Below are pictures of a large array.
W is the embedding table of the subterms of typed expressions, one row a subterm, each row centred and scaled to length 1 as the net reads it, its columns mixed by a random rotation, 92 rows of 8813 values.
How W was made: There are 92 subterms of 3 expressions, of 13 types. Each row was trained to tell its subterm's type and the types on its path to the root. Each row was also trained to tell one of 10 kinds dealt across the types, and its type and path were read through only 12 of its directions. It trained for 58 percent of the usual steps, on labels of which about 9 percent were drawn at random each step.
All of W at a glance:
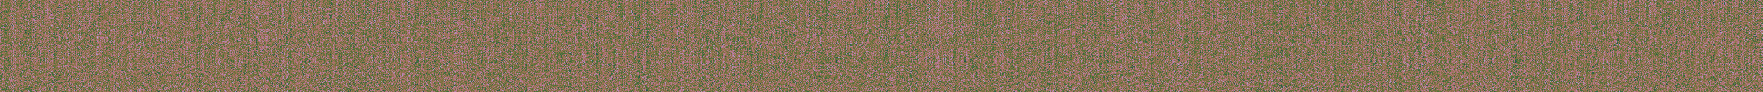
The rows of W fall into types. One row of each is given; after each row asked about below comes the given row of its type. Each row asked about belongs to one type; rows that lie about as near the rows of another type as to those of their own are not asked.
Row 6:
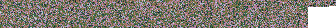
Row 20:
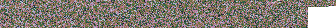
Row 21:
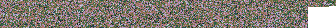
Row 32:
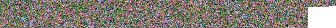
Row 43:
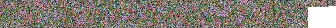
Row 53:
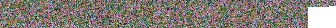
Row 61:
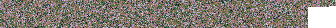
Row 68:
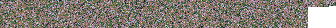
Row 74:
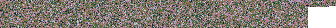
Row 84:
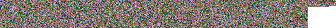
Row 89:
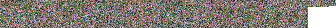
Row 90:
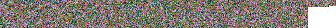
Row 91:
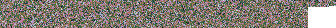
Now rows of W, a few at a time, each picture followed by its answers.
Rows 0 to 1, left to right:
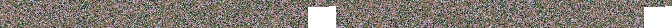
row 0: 6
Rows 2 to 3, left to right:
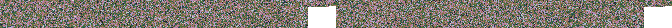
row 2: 68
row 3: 6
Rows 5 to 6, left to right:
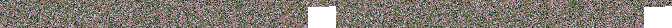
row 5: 84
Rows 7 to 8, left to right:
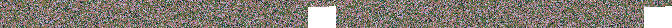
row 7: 43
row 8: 21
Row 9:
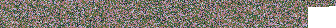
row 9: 21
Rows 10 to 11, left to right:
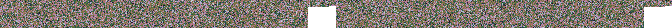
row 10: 20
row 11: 43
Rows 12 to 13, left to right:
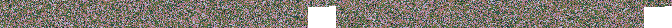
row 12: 32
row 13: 21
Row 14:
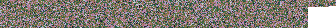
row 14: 6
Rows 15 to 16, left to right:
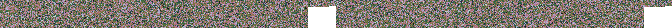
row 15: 61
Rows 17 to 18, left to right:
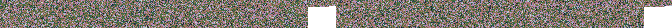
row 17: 53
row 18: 20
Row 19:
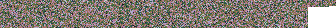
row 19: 21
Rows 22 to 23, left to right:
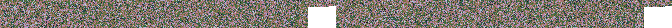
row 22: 32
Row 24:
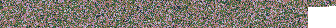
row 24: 91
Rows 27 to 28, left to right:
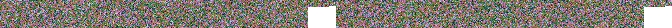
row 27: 91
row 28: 61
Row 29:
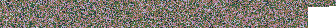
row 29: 90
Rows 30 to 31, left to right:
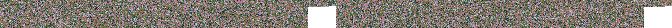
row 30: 32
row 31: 74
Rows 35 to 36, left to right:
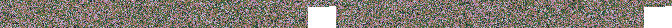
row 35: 20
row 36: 90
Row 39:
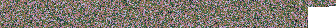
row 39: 21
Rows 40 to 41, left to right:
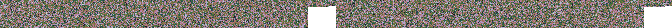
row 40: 6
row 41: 74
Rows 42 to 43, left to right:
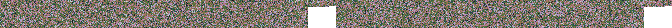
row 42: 74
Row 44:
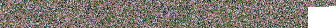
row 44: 91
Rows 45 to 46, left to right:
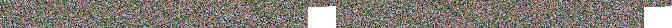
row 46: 6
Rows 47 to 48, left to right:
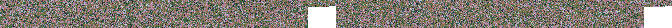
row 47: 90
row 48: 84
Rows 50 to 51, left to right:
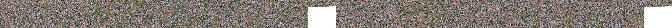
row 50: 53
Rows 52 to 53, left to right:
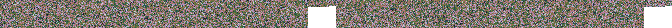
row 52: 68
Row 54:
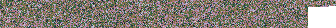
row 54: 89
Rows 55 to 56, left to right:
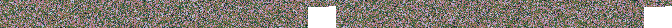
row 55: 68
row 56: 91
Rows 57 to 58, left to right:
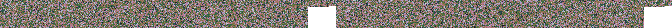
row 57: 61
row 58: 32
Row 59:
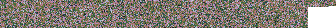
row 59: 20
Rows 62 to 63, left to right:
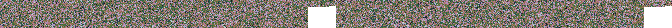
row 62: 61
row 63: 32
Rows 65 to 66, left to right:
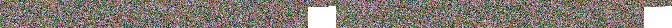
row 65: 89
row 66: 91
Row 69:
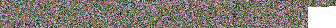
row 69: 6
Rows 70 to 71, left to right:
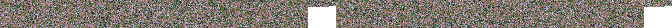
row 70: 53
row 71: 84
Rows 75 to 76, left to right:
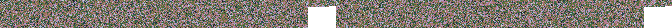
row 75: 84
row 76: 61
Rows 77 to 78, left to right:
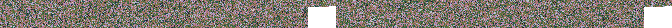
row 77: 61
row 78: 20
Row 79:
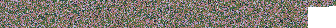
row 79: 53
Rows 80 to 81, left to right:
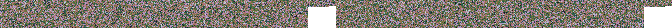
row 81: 21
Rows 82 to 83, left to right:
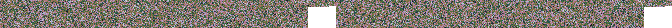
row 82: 43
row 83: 84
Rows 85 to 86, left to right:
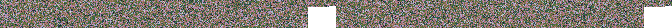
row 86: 53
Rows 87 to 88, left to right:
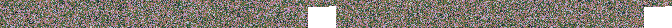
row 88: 74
